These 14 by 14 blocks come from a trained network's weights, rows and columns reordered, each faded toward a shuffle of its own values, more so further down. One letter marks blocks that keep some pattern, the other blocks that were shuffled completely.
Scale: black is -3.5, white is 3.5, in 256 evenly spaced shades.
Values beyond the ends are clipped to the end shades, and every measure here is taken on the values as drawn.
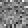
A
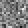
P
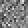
A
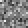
P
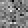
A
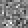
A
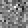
P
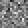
P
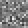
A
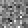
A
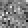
P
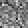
A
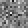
A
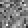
P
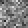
P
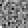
P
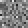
A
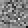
P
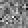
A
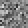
A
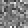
A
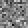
P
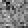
A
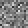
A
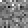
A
